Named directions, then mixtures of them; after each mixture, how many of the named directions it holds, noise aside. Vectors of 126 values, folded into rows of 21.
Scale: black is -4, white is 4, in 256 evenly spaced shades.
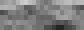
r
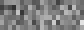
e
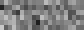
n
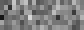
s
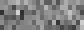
three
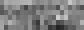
three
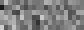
one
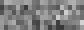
three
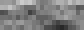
one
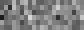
one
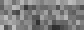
two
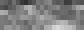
one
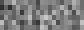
three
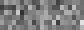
one
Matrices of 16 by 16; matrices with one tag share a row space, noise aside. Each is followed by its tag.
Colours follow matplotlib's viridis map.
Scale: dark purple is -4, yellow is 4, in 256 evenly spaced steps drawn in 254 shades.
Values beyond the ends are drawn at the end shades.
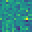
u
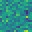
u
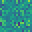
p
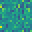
p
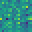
u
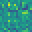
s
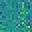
p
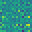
p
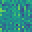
p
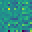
s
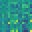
s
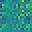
p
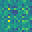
s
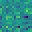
u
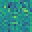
s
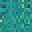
p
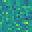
u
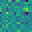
u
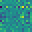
p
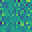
p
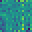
p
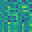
s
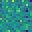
u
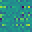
p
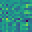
u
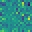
p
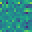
u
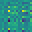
s
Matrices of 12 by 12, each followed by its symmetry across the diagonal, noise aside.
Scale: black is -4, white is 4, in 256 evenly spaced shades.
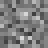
neither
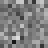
neither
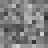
antisymmetric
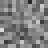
antisymmetric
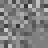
symmetric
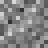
symmetric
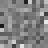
symmetric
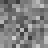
neither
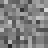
antisymmetric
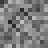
symmetric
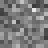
neither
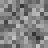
symmetric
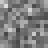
symmetric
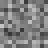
antisymmetric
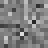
antisymmetric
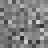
antisymmetric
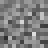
neither
